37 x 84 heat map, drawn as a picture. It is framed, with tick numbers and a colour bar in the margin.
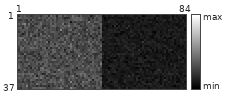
It is made of 1 by 2 panels. Panel 1,1: low, fine-grained. Panel 1,2: very low, fine-grained, faint in contrast.
